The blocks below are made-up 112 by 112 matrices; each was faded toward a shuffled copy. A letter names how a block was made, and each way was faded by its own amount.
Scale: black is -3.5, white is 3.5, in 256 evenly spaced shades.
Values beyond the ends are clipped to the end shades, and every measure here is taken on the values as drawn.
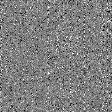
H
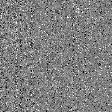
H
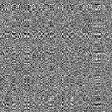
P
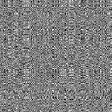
P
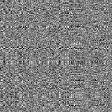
P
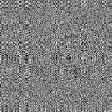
P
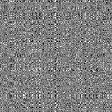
P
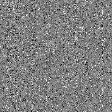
H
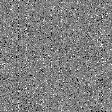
H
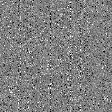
H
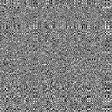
P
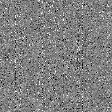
H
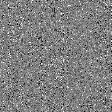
H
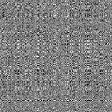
P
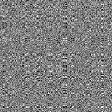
P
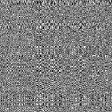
P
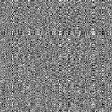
P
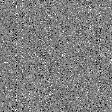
H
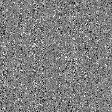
H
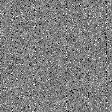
H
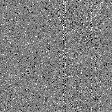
H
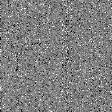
H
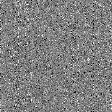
H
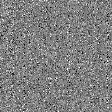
H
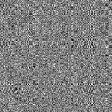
P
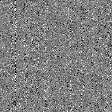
H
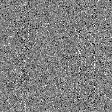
H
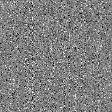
H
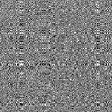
P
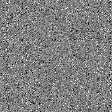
H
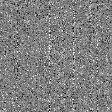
H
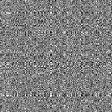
P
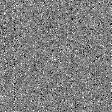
H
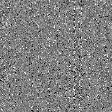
H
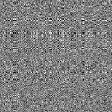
P
